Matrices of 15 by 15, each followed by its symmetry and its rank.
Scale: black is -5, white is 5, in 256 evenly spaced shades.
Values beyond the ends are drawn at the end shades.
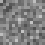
symmetric, full rank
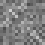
symmetric, full rank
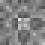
symmetric, rank three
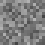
symmetric, full rank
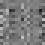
neither, rank three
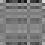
neither, rank one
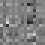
neither, rank three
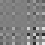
symmetric, rank one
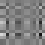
neither, rank one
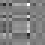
neither, rank one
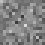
symmetric, full rank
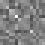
symmetric, rank three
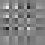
symmetric, rank one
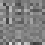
neither, rank three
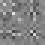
symmetric, rank three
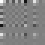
symmetric, rank one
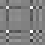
symmetric, rank one
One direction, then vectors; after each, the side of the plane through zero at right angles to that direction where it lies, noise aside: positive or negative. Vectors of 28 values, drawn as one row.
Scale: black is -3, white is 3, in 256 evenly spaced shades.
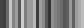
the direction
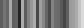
positive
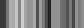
positive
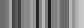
positive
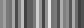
negative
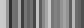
negative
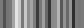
positive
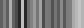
positive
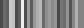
positive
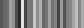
positive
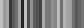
negative
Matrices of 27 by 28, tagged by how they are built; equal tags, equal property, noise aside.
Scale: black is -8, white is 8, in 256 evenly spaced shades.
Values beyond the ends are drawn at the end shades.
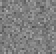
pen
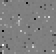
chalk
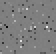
chalk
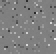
chalk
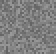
pen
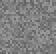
pen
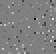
chalk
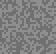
pen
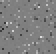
chalk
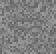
pen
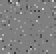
chalk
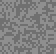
pen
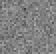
pen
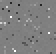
chalk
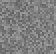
pen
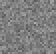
pen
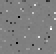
chalk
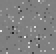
chalk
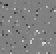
chalk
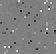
chalk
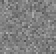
pen
